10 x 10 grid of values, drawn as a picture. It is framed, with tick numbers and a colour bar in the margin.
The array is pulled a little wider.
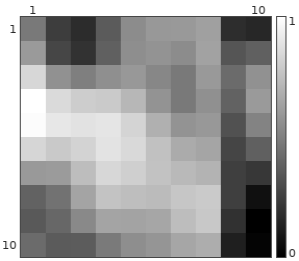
The ninth with the highest average is the middle left. The bottom right is the ninth with the lowest average. No lone cell stands out from its neighbours. A vertical seam about 80% of the way across splits the table, and the left part is higher.
